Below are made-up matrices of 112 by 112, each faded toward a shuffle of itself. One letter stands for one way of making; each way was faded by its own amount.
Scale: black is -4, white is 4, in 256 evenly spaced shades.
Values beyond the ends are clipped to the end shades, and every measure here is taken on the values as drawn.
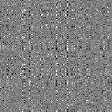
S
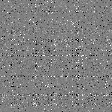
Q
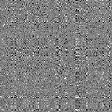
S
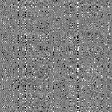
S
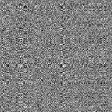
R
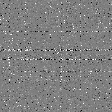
Q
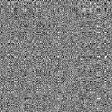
R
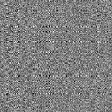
R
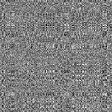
R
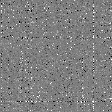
Q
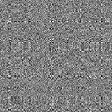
R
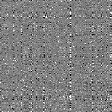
S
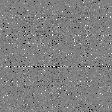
Q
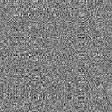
R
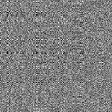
R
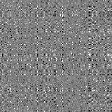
S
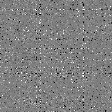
Q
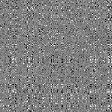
S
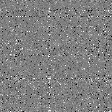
Q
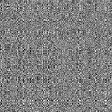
R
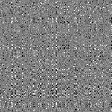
S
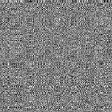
R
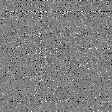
Q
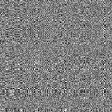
R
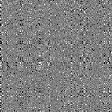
S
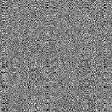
R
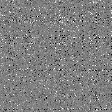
Q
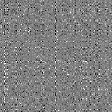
S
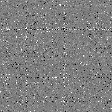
Q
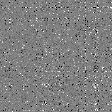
Q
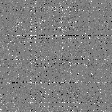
Q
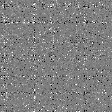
Q
